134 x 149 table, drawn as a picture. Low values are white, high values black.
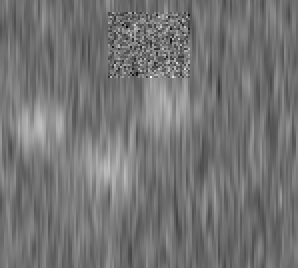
Dips: three. Mirror symmetry: none. Odd patch: rougher, in the top middle. Roughest part: top middle.
